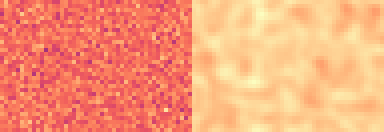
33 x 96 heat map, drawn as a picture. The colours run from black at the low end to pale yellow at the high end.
The table splits into one row of 2 panels. Panel 1,1: high, fine-grained. Panel 1,2: very high, blotchy, faint in contrast.
